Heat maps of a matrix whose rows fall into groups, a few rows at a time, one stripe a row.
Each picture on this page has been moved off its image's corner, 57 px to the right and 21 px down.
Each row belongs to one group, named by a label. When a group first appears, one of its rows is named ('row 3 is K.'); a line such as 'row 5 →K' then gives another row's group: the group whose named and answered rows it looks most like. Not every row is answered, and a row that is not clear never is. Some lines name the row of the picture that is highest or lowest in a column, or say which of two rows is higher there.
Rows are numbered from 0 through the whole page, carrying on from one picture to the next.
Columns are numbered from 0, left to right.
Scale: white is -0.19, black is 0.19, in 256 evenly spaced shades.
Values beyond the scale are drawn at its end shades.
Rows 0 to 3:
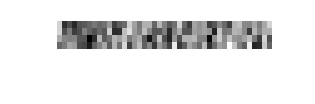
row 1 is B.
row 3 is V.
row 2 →V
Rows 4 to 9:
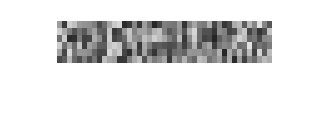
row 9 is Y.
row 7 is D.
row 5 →B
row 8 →D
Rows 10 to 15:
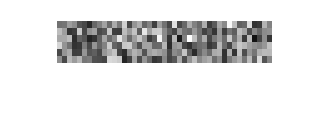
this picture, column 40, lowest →15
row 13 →B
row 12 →V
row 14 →Y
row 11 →B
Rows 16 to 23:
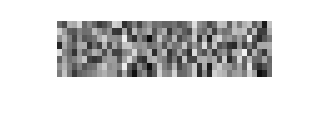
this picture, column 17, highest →21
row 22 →V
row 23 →V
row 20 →B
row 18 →V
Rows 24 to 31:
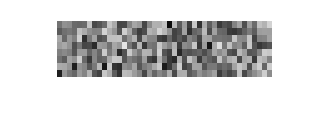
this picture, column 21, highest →30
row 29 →D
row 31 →Y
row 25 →Y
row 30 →B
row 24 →Y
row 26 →D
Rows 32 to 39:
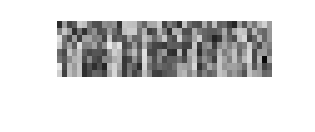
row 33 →B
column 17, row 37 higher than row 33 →No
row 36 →D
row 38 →D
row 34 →B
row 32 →Y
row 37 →D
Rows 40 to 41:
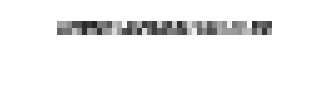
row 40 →V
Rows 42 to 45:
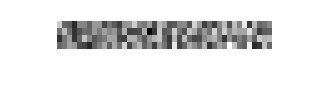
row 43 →V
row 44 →Y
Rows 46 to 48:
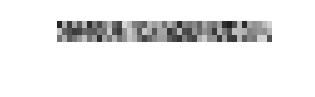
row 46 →Y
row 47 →B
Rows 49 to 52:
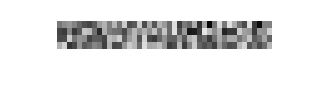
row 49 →V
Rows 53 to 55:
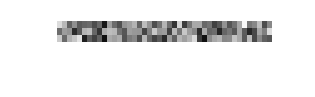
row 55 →D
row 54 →Y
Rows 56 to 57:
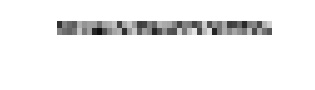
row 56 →Y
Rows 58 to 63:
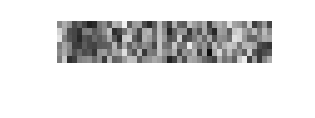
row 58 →V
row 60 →B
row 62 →V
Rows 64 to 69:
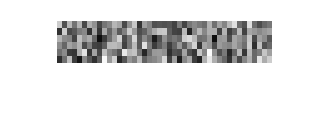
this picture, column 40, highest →64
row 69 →Y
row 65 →Y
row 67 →D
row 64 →D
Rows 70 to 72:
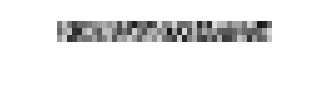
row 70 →V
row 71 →Y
